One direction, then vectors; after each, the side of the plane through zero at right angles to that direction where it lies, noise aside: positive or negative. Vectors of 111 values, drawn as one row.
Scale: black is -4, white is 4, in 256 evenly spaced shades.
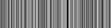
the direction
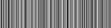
positive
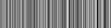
negative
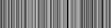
positive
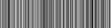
positive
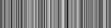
positive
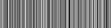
negative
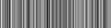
negative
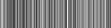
negative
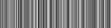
positive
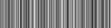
positive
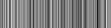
negative
